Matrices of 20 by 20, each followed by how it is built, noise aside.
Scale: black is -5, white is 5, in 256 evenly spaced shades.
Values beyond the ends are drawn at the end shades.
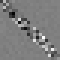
banded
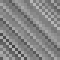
Toeplitz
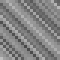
Toeplitz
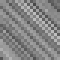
Toeplitz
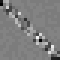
banded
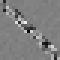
banded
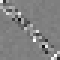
banded
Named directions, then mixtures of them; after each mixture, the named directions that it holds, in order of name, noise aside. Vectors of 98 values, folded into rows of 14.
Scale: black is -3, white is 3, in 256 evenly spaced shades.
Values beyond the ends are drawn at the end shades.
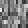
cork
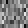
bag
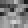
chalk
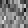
bag, chalk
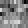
chalk, cork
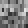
chalk, cork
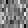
bag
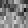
bag, chalk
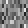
bag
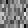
bag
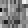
chalk, cork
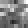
chalk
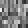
cork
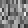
bag, cork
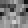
chalk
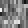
chalk, cork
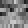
chalk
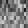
bag, chalk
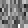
bag, cork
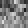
bag, chalk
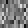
bag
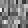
cork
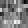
chalk, cork
